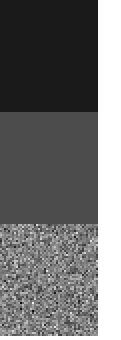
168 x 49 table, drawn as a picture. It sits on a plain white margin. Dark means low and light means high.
The table splits into 3 rows of 1 panel. Panel 1,1: very low, flat. Panel 2,1: low, flat. Panel 3,1: middling, fine-grained, strong in contrast.
